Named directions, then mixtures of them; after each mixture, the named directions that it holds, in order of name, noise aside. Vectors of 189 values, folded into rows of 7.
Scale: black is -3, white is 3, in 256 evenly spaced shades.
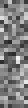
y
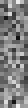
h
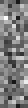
h, y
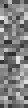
y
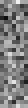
h, y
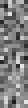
h, y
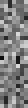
h, y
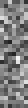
y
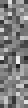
h, y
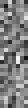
h, y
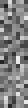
h, y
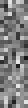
h, y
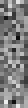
h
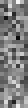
h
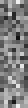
h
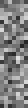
y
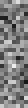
h, y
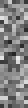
y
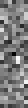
y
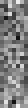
h
